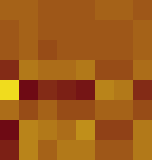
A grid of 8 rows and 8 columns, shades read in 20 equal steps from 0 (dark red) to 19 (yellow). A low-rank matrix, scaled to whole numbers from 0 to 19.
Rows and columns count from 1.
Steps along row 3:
up down up same same same up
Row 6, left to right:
9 6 8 6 6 8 8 6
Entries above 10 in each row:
0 0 0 0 2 0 2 1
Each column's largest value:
19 11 10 10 12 11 10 10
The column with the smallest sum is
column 1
